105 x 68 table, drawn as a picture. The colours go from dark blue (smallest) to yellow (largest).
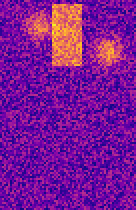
Bumps: two. Ninth with the highest average: top middle. Stripes: none. Odd patch: higher, in the top middle.
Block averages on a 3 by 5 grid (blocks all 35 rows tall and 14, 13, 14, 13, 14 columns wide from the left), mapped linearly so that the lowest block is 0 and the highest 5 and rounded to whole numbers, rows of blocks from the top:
0 2 5 1 1
0 0 0 0 0
0 0 0 0 0
